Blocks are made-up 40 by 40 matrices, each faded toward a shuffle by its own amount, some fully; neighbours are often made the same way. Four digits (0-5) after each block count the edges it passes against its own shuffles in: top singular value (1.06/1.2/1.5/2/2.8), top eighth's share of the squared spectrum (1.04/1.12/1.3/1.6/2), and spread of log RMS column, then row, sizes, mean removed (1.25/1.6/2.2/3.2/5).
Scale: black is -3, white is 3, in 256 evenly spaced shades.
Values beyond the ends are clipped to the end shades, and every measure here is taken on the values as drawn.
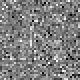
3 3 1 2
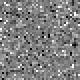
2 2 0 0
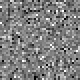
3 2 0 1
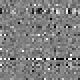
4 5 1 3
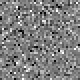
1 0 0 0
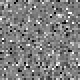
2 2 0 1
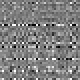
4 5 2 3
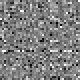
3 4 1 2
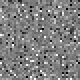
0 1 0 0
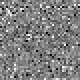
2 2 0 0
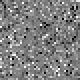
0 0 0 0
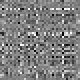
4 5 3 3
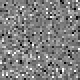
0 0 0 0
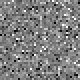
2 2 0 0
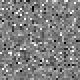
1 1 0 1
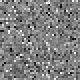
2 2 0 0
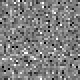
1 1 0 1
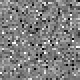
2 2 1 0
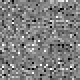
3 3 2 2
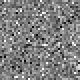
0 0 0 0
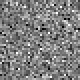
2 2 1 0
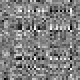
4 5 3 3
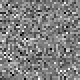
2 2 1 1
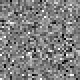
2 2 1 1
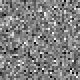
0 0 0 0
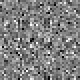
3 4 1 1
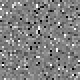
0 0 0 0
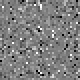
3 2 1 0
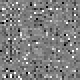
3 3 1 1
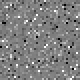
0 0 0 0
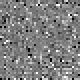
3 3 0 2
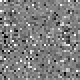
3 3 1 1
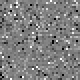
2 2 0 0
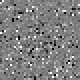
1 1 0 0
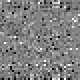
3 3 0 2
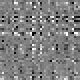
4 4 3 3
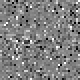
2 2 1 1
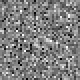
0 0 1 0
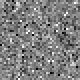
0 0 0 0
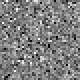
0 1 0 0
